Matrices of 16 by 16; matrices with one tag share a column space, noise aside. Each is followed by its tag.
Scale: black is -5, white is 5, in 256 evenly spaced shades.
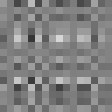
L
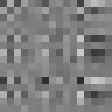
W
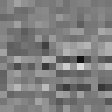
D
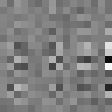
D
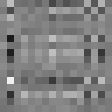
W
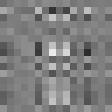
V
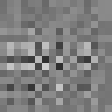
D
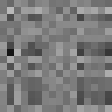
V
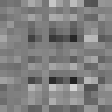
L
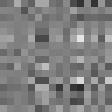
L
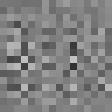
D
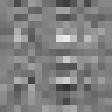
L
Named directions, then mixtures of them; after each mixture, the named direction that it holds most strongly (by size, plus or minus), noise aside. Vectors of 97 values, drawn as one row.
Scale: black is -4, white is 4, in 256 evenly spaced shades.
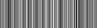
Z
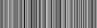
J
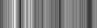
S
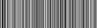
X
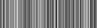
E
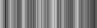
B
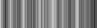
B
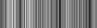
S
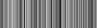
J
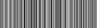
J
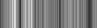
S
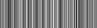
Z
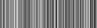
E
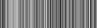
X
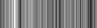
S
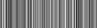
X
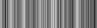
B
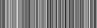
E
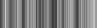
B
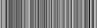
X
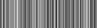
E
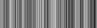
B
